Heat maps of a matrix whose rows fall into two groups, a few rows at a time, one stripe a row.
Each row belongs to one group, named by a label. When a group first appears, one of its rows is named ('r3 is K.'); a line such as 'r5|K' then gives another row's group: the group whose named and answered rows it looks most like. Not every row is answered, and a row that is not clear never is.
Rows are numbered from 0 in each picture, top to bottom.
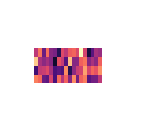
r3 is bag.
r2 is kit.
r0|bag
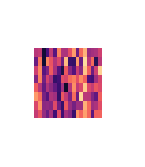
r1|kit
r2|kit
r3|bag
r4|bag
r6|kit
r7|kit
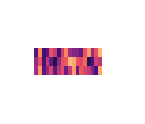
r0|kit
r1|bag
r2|bag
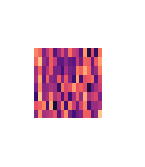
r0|bag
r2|kit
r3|kit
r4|bag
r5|kit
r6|bag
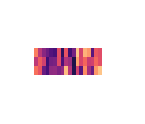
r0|kit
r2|kit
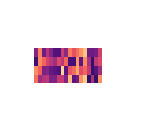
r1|kit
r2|bag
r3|bag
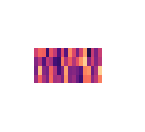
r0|bag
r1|bag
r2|kit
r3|kit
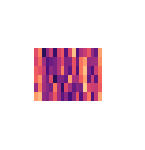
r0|bag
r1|bag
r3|bag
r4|kit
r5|kit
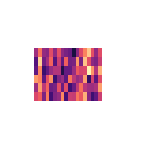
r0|kit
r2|kit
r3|bag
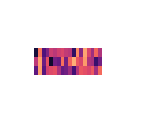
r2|kit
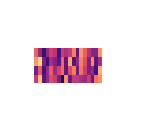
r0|bag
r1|bag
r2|bag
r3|kit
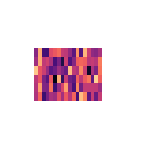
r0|kit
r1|kit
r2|bag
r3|kit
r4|kit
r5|bag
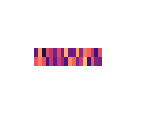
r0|kit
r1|bag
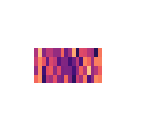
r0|bag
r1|kit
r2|kit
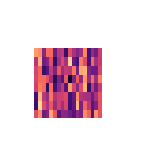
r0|bag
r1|bag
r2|bag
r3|kit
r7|kit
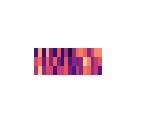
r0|kit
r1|kit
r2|kit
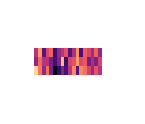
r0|kit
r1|bag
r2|bag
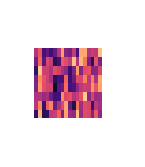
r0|bag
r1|bag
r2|kit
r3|kit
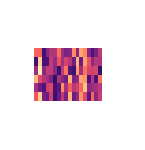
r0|bag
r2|kit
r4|bag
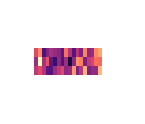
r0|kit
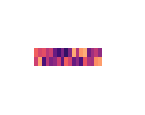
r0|bag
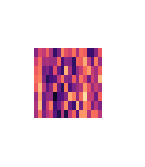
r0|bag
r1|kit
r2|kit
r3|bag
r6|kit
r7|bag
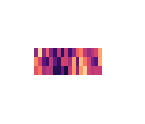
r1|bag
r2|bag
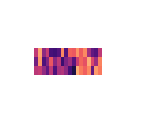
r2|kit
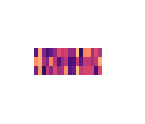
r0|kit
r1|kit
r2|kit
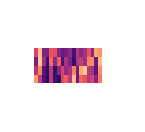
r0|kit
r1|kit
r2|bag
